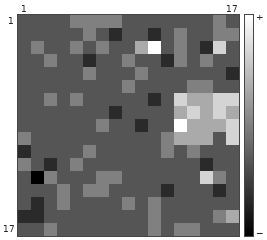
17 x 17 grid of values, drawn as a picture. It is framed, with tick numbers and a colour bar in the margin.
Ninth with the highest average: middle right. Average level on the scale: 40%. Odd patch: higher, in the middle right.
